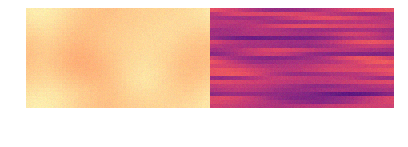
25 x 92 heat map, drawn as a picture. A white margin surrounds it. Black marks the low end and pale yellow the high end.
It is made of 1 by 2 panels. Panel 1,1: very high, smooth, faint in contrast. Panel 1,2: middling, streaked across.
